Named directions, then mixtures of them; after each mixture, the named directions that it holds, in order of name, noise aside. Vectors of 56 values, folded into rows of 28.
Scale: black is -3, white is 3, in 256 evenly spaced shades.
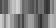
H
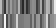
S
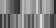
H, S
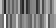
S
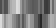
H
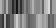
H, S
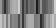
H, S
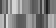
H, S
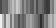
H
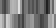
H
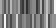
S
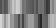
H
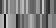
H, S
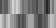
H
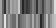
H, S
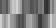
H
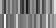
S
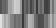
H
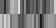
H, S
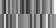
S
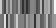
S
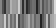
H, S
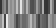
H, S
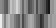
H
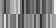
H, S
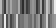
S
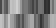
H
